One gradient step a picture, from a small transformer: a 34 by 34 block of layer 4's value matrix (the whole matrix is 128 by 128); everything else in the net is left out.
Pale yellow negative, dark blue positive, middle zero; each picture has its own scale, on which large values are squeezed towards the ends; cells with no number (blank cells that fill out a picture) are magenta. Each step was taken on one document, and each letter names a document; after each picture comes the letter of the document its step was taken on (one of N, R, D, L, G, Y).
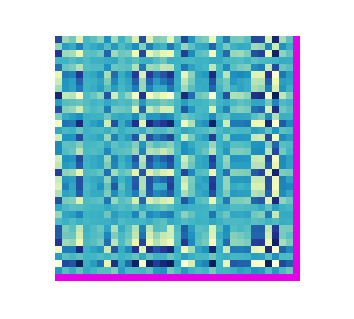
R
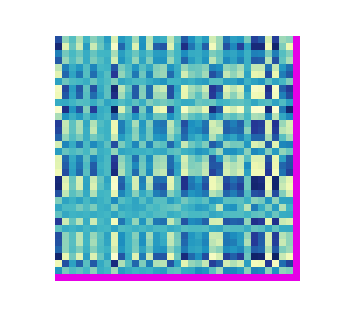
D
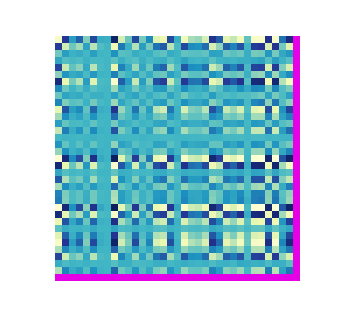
D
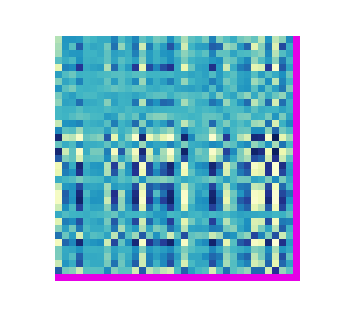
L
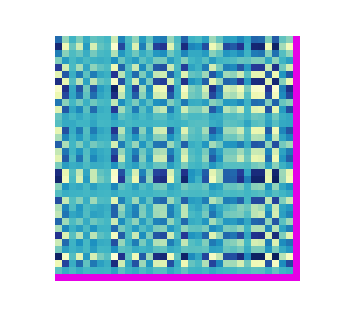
D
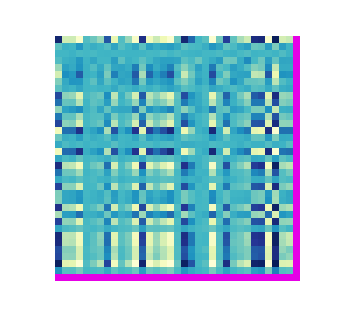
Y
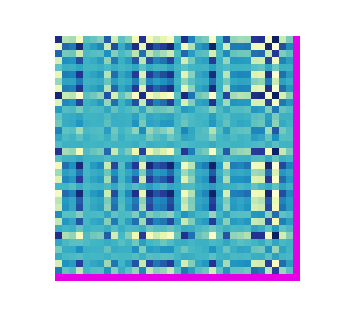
R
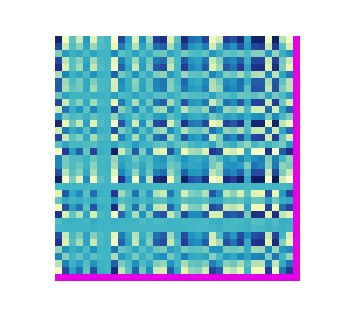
D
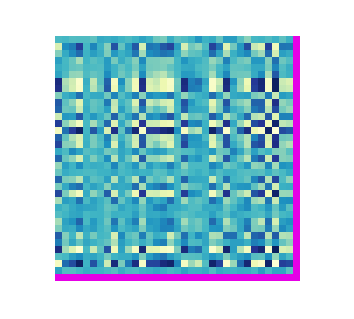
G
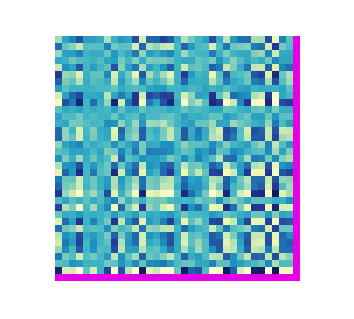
L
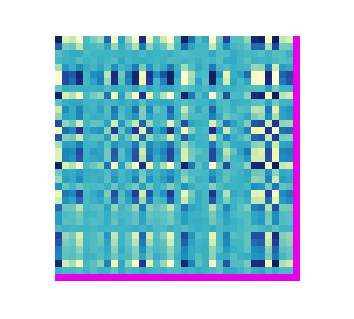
Y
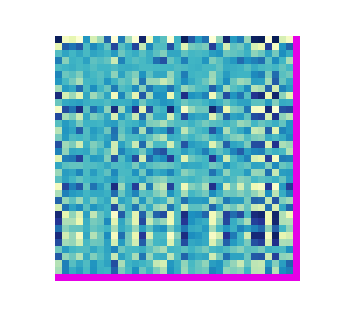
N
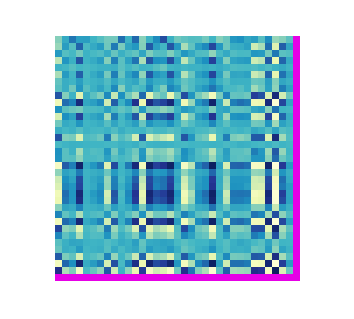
R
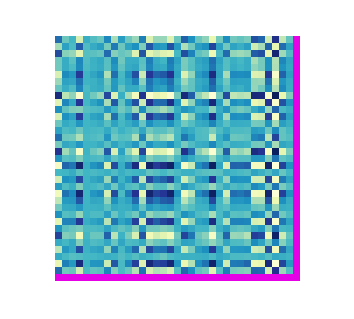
R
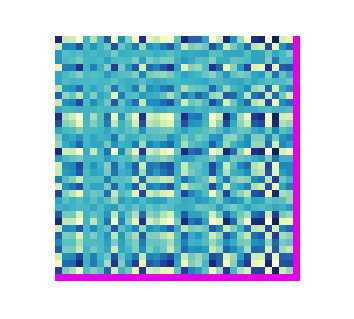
L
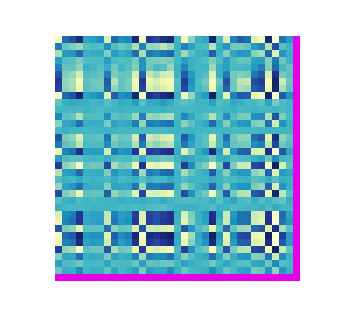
L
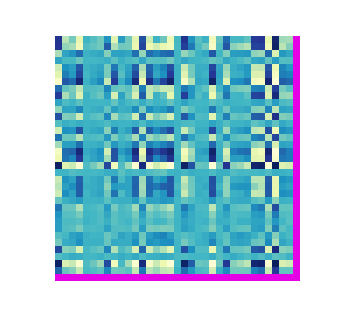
Y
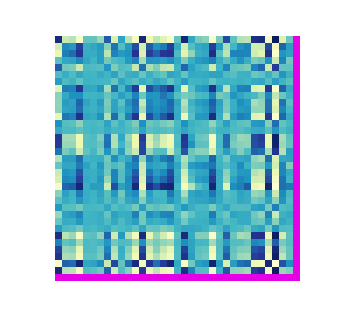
N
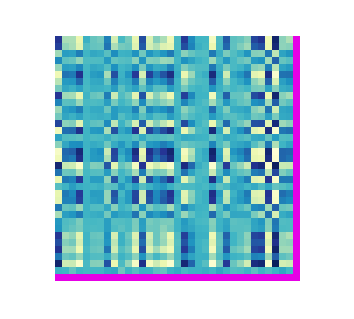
Y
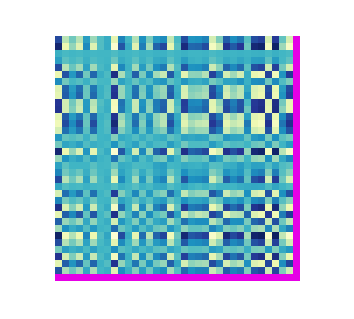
D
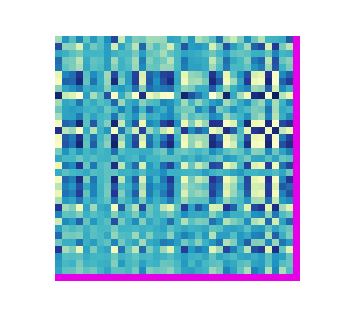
G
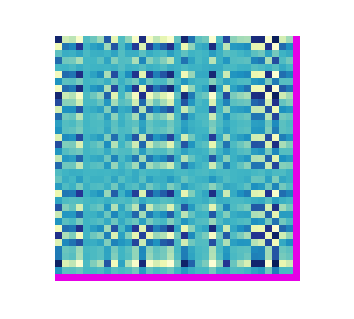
Y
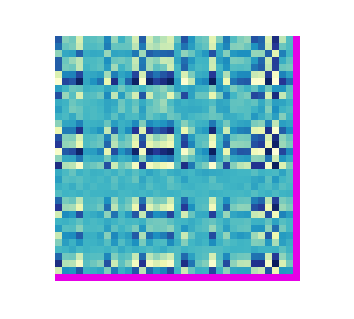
Y
